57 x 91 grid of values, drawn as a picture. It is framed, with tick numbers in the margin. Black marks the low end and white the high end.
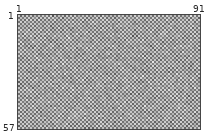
Grain: checkered. Slope: none. Seam: none. Histogram: two levels. Odd rows or columns: none. Average level on the scale: 60%.
